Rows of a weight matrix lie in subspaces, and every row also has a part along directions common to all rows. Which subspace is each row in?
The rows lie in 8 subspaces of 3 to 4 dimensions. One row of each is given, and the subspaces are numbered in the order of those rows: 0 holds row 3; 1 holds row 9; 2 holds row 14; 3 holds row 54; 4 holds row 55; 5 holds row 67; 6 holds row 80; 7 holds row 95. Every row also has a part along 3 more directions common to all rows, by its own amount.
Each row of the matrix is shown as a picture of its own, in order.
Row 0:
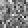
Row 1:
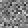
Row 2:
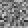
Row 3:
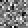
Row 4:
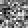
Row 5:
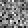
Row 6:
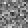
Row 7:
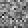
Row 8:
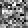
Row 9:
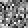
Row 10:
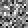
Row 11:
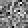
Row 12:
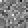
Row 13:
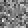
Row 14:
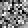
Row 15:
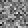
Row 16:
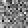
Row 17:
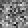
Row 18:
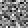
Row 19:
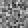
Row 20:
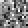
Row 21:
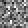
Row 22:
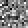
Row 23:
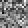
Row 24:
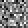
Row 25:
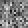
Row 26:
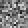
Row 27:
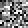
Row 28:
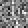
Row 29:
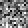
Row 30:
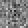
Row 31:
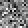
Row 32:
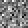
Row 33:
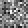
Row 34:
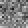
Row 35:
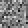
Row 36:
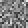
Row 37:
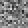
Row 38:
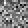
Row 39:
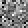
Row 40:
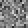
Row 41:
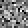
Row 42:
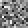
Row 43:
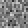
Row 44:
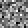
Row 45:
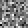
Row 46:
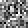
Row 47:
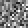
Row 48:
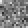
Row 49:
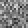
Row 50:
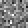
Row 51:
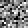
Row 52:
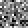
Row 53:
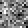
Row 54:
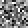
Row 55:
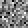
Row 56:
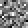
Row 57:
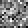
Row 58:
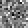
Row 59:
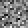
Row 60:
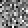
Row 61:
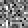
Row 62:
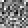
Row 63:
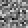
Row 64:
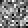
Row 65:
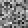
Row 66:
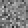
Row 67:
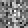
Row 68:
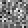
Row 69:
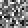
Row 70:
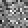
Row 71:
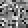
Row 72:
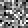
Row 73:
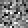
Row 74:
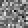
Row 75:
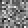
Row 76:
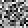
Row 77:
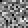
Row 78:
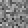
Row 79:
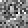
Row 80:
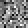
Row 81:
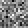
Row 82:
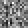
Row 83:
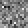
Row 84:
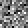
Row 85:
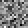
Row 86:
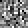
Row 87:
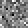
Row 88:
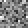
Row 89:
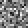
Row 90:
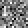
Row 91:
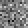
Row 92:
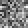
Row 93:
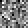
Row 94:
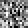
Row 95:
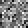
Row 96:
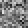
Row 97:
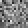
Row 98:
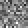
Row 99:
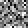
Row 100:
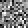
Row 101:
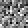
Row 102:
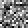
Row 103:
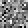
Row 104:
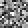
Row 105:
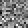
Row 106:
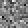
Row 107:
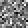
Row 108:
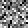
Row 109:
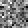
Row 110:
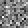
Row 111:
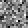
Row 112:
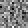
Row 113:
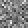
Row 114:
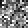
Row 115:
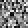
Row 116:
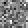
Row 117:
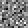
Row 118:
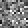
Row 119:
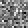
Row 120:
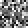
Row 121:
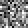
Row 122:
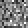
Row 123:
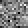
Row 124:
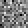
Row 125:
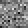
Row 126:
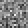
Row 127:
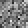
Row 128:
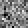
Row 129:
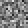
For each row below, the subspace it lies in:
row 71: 0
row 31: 5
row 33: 4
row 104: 0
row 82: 5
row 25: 5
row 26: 5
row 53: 7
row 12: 3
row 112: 7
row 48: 7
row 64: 7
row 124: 3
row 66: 2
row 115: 6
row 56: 0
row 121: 7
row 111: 1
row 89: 2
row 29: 5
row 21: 6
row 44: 3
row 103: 4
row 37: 2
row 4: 7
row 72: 2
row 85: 1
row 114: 4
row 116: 4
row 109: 7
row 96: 2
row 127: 2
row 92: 7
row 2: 0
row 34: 7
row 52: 0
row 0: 6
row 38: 3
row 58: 4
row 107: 2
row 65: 2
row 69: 0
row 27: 6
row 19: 5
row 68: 4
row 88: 1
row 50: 3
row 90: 2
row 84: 1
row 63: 0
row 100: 3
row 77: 3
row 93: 4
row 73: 2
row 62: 2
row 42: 1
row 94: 5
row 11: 4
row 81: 5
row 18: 4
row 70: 3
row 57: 7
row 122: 6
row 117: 4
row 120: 0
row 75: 4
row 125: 7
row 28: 1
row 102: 5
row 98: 6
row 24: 6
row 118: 3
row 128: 2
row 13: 3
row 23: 2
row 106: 4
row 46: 6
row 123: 7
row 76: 3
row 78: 0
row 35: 1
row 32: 1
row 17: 5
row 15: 6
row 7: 7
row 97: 3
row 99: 0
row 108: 1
